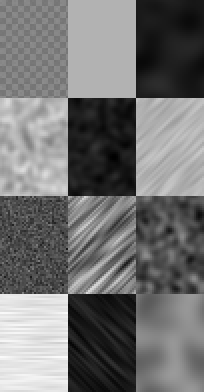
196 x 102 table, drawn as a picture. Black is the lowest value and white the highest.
It is made of 4 by 3 panels. Panel 1,1: middling, checkered, faint in contrast. Panel 1,2: high, flat. Panel 1,3: very low, smooth, faint in contrast. Panel 2,1: high, blotchy. Panel 2,2: very low, blotchy, faint in contrast. Panel 2,3: high, slanting up to the right, faint in contrast. Panel 3,1: low, fine-grained. Panel 3,2: middling, slanting up to the right, strong in contrast. Panel 3,3: low, blotchy. Panel 4,1: very high, streaked across, faint in contrast. Panel 4,2: very low, slanting down to the right, faint in contrast. Panel 4,3: middling, smooth.
